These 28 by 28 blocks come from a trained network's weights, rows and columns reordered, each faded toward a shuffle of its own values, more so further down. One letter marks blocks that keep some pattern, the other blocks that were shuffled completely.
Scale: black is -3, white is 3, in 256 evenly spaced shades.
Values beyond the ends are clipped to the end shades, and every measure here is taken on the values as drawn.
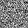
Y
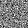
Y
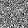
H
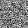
H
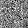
H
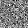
Y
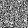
H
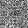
H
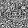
H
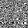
H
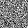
Y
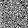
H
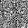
H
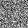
Y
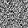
H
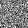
Y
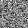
Y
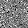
Y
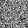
Y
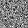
Y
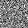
Y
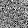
Y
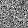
Y
